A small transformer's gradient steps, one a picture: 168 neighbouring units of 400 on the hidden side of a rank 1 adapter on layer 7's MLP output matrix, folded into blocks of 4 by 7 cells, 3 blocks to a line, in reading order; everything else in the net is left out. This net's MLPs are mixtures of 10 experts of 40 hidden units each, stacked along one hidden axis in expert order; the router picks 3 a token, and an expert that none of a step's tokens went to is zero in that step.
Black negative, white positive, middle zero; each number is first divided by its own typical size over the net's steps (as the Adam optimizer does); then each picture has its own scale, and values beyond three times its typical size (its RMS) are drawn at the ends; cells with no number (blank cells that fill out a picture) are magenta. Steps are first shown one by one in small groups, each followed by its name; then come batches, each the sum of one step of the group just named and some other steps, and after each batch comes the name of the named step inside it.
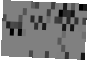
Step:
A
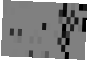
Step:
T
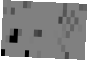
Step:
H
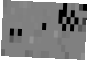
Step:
H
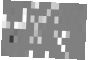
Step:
H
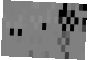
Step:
T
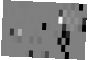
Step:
T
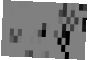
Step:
T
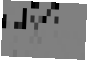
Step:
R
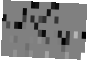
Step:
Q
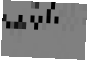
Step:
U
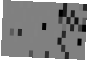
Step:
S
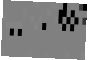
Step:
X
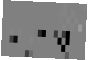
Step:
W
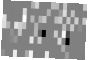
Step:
W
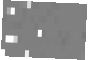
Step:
Q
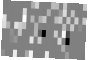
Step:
W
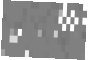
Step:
Q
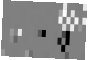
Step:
W
